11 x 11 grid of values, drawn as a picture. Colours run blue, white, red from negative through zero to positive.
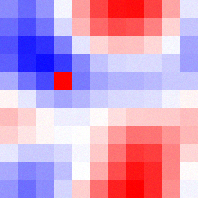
Roughest part: middle left. Ninth with the highest average: bottom right. Ninth with the lowest average: top left. Lone odd cells: 1, higher than its neighbours.
